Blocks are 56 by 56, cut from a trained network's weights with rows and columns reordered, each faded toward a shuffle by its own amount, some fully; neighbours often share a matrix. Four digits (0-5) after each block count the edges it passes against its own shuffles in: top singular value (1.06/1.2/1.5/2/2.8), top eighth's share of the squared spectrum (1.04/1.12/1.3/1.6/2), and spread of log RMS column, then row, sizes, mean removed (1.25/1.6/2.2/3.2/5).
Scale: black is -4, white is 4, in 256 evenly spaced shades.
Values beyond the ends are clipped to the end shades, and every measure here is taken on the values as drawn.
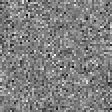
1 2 1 0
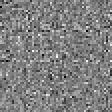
3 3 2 2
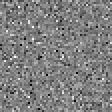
1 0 0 0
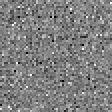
2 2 0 1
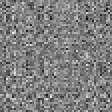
4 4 3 2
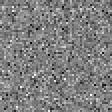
0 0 0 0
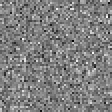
0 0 0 0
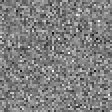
2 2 0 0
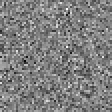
2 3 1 0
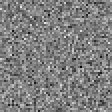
1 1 0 0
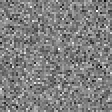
0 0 0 0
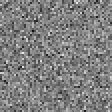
0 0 0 0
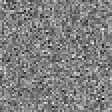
1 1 0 0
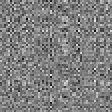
4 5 3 2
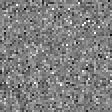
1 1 0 0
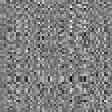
4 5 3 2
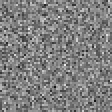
3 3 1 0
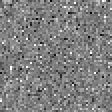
0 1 0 0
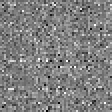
2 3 1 2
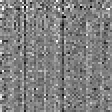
4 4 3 3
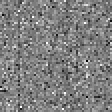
1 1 0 0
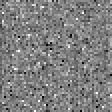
1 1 0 0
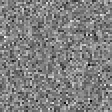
2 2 0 1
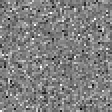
1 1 0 0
